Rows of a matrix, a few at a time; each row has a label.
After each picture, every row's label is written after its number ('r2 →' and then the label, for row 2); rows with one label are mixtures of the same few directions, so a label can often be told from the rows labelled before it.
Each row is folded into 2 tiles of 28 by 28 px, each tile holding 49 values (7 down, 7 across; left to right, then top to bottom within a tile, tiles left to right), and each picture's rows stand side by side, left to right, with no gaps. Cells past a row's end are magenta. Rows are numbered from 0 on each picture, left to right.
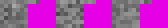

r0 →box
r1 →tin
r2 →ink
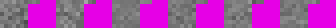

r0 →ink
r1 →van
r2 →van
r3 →ink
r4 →van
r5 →tin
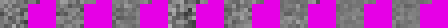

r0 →ink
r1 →tin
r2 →box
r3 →ink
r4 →ink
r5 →tin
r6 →ink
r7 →box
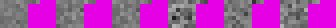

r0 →tin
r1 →ink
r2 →ink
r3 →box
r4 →van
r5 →ink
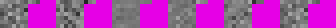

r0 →ink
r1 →van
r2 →box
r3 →van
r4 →van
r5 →ink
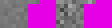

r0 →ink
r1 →box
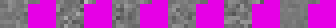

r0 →van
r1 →van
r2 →box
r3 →box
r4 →tin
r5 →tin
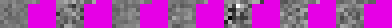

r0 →box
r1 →tin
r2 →ink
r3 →box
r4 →box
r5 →ink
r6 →box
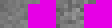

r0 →ink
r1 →ink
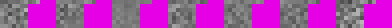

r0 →ink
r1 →box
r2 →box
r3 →box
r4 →box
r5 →ink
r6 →ink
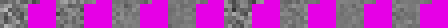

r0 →box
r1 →tin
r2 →box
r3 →ink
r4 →van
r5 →tin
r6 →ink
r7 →box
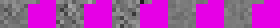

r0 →box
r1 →box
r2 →van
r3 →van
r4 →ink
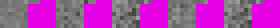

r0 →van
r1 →van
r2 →ink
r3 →box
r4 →ink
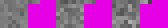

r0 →van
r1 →tin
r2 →tin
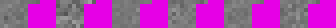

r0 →box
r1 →tin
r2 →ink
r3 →box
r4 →box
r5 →ink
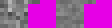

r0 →van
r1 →tin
